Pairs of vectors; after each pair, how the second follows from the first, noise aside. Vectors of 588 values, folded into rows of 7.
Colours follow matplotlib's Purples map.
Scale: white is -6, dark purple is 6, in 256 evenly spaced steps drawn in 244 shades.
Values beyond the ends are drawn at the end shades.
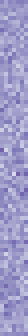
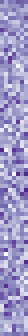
scaled up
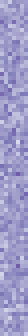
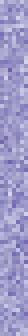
reversed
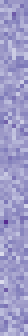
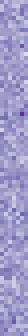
reversed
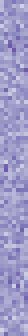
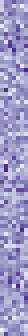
scaled up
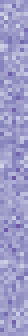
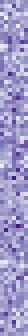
scaled up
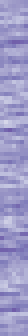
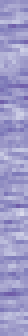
reversed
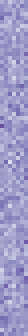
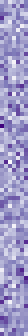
scaled up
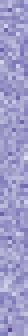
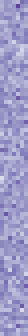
reversed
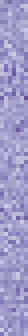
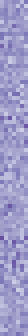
reversed
